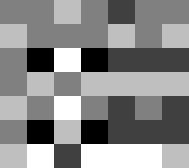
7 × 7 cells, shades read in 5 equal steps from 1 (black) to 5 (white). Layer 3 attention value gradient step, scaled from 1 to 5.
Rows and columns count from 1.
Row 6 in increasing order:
1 1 2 2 2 3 4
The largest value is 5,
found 6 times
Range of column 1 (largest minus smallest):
1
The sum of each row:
21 24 16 26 22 15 30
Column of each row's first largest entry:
3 1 3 2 3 3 2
